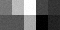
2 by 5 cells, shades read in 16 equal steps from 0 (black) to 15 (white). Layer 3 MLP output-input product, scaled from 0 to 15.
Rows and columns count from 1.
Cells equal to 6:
0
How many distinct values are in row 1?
5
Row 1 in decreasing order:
15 11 7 4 3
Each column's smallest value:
5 5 10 0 2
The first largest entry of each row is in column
3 3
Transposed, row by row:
7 5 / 11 5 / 15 10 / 4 0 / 3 2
